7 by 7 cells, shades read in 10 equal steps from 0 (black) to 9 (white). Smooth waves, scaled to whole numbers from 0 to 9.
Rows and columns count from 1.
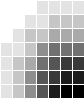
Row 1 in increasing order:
8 8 8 8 9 9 9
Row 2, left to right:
9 9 8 8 7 7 7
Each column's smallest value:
8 7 5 3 1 0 0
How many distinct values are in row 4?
4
